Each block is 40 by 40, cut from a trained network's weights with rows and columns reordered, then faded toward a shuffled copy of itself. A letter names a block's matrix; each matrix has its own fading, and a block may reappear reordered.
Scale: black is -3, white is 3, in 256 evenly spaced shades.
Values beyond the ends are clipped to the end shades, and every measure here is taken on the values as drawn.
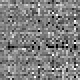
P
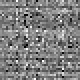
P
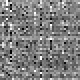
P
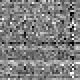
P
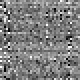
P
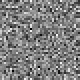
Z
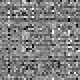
P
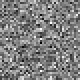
Z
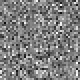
Z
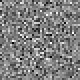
Z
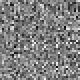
Z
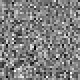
Z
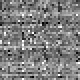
P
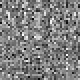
Z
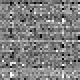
P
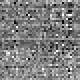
P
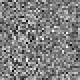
Z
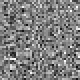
Z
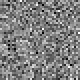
Z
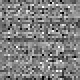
P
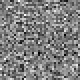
Z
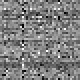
P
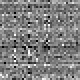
P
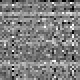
P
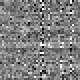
P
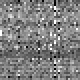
P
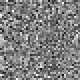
Z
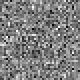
Z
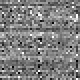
P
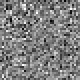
Z
